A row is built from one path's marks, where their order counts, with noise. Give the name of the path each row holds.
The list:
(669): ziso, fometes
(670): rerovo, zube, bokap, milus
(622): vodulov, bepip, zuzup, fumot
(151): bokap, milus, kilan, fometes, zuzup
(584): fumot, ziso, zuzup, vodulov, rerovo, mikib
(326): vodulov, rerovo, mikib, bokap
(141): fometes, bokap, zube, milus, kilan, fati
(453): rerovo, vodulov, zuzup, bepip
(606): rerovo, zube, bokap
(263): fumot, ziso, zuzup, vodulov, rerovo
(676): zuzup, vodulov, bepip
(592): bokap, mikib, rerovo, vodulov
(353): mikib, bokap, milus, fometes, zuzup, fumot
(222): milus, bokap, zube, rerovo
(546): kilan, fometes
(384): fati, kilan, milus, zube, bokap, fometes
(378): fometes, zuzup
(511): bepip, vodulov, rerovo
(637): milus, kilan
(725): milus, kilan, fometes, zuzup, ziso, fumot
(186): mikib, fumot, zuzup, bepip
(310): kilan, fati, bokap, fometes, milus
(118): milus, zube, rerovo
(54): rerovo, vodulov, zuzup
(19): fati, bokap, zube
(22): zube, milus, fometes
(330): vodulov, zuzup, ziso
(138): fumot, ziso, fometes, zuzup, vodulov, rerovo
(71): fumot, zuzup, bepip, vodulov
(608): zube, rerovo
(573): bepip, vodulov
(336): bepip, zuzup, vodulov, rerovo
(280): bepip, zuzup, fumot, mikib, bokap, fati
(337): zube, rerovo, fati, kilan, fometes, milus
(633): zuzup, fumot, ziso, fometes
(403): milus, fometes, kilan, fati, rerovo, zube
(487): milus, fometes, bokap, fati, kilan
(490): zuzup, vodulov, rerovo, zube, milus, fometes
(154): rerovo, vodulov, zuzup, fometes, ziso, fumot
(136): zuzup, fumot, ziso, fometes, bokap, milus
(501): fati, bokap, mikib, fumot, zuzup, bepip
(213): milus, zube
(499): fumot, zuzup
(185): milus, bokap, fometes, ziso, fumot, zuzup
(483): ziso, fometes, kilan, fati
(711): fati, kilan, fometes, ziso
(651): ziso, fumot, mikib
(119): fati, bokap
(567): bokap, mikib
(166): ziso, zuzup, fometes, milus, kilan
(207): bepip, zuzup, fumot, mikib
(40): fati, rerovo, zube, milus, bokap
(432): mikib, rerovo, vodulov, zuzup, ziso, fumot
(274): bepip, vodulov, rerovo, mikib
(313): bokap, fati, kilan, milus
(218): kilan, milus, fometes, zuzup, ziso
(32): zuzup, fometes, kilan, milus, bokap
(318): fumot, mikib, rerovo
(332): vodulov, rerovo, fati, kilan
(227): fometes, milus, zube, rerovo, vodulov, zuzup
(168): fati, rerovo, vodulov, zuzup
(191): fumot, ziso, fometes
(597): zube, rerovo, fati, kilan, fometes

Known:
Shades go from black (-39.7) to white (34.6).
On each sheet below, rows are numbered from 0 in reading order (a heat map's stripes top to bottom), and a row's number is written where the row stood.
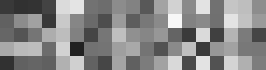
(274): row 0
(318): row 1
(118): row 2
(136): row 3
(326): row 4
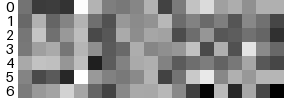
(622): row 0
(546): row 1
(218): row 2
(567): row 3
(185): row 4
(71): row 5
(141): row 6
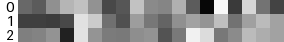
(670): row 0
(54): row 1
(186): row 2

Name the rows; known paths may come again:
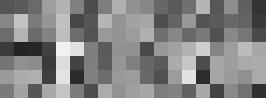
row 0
(227)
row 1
(218)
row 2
(546)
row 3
(453)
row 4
(138)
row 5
(633)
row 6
(637)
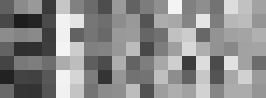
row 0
(318)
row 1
(511)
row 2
(499)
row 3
(676)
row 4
(592)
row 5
(168)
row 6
(573)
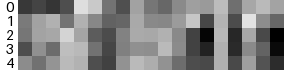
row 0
(54)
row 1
(567)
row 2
(141)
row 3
(403)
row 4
(22)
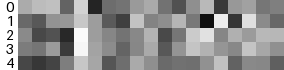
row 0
(136)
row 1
(606)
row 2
(71)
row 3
(280)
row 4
(490)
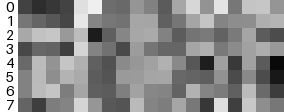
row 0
(274)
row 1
(330)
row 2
(185)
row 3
(154)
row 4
(487)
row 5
(151)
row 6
(353)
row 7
(608)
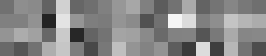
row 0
(378)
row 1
(186)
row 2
(669)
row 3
(118)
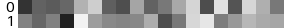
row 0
(326)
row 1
(207)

